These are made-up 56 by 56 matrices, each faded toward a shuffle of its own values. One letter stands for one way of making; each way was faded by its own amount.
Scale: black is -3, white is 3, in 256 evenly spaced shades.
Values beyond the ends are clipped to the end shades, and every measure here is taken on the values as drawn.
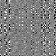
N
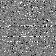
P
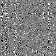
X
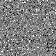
P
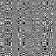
N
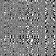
N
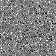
P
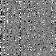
X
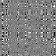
N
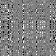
N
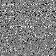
P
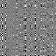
N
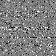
P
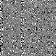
X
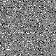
P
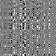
N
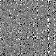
X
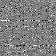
P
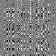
N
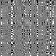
N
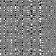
N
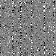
X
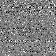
P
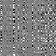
N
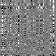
N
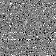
P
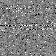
P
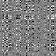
N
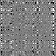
N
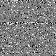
P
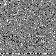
P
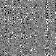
X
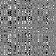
N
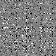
X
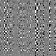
N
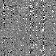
X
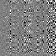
N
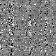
X
